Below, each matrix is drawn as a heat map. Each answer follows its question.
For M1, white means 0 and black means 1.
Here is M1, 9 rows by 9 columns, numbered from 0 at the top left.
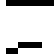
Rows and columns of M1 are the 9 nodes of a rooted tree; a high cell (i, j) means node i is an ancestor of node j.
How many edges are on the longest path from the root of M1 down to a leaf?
2
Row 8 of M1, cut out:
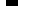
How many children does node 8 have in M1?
2
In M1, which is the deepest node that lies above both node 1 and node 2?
8
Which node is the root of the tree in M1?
0
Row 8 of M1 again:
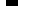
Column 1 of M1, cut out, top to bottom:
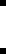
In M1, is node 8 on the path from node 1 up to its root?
yes
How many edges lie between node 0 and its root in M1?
0
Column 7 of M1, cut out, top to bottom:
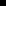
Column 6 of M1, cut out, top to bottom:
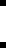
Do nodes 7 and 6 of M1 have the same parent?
no
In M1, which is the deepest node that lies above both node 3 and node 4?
7
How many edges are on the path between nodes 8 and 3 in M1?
3
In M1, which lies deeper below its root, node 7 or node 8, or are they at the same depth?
the same depth
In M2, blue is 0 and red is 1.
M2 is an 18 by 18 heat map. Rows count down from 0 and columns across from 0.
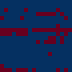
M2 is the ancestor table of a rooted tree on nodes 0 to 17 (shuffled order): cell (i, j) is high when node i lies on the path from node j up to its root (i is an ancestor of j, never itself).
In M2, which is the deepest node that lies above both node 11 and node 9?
10
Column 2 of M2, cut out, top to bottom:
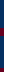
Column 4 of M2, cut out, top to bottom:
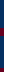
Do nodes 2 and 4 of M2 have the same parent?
yes
